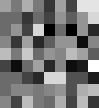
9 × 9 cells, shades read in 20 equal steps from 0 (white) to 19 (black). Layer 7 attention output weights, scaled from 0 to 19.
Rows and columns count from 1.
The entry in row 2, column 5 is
14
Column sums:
88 106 85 94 107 69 116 84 79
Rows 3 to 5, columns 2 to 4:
8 14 3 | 15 7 16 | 10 4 11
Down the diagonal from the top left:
7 11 14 16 8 9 13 6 15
